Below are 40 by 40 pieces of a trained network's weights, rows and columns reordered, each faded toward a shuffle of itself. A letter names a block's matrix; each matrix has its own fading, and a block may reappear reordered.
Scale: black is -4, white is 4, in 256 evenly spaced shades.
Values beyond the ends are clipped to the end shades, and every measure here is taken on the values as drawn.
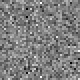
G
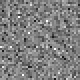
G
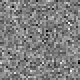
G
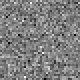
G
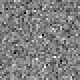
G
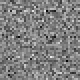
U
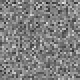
U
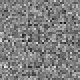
U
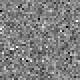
G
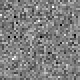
G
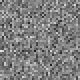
U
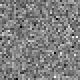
G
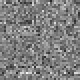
U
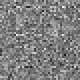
U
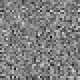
U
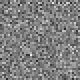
U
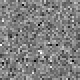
G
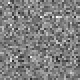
U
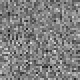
U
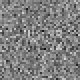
U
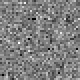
G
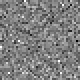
G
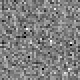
G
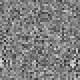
U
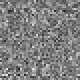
U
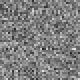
U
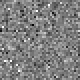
G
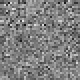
U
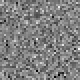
G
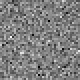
G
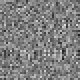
U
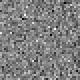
G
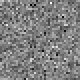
G
